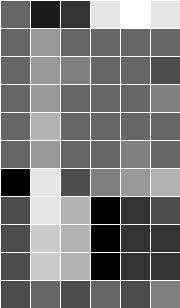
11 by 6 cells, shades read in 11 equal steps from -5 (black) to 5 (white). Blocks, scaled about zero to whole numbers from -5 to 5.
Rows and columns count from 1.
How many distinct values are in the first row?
5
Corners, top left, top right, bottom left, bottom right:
-1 4 -2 0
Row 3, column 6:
-2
